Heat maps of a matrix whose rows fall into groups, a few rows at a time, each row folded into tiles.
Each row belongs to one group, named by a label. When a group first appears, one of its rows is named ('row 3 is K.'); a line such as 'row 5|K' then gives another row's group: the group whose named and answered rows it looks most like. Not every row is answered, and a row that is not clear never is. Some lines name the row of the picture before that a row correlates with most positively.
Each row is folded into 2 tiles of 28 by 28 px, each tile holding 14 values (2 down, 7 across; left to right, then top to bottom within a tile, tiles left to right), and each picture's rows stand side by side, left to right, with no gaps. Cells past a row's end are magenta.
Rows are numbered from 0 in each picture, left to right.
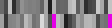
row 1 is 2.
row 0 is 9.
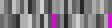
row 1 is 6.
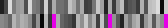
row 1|2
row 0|9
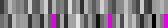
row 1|6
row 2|6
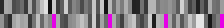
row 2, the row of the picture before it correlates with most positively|2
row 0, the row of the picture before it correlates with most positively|0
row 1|9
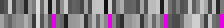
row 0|9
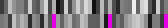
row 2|9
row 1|9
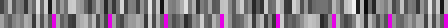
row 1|2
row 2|9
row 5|2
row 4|2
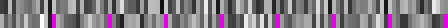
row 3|9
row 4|2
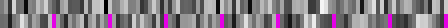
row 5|2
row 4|6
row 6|9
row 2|2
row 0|6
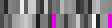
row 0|9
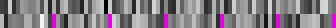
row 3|9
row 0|9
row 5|2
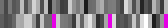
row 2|2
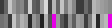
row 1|6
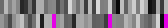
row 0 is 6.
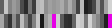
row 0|6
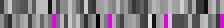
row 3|2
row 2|6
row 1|6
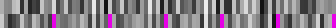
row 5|6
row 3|9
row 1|9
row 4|9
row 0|2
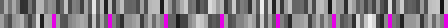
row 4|9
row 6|2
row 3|2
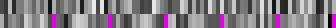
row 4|9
